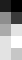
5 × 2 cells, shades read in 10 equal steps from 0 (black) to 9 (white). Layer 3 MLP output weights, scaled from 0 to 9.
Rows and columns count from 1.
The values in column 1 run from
1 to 8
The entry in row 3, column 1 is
6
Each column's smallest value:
1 0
